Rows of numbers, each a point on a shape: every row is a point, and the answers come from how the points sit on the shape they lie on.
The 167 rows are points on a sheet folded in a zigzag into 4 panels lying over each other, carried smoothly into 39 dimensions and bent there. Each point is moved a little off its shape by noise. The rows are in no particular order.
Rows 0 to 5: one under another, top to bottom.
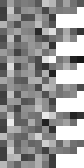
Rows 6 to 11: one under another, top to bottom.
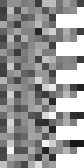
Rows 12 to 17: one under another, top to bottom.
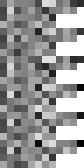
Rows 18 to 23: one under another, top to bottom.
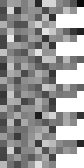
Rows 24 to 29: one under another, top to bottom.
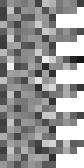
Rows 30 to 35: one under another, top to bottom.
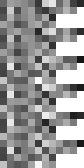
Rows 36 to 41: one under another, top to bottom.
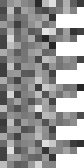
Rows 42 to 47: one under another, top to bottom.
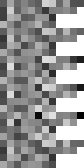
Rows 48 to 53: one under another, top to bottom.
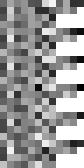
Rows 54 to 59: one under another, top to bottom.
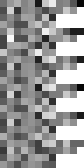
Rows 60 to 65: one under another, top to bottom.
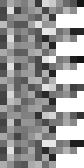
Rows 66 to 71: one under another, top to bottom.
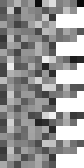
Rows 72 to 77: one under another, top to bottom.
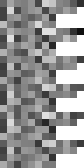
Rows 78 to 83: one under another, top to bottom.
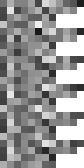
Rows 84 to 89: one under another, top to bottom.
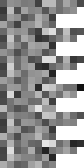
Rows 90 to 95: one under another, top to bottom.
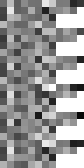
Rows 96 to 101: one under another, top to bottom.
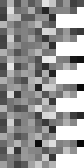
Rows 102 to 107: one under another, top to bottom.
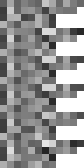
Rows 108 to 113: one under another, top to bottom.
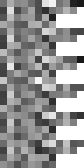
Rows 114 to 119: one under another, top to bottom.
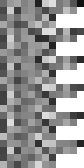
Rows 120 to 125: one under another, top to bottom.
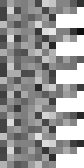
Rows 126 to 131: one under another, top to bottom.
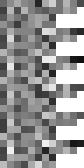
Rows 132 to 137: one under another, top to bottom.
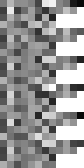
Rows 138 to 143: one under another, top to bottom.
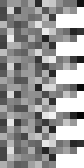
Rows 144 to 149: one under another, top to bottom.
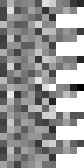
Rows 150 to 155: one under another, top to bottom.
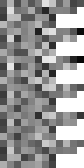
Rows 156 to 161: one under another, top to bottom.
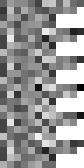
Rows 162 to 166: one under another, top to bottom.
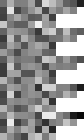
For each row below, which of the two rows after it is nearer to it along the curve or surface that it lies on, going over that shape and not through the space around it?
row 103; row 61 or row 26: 26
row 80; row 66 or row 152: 152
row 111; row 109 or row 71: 109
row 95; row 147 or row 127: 147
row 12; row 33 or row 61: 33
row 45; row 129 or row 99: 99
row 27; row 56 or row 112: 56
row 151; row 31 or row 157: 31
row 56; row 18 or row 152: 18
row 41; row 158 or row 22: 158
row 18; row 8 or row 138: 138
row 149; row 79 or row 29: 29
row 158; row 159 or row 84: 159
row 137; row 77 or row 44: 44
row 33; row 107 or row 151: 107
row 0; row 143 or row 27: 27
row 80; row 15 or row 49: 49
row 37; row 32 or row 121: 121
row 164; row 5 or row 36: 5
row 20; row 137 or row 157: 137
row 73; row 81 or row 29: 81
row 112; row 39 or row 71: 71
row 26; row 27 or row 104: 104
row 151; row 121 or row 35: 35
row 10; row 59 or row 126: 59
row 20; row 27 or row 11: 27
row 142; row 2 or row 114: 2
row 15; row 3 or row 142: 3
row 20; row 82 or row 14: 82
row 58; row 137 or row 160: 160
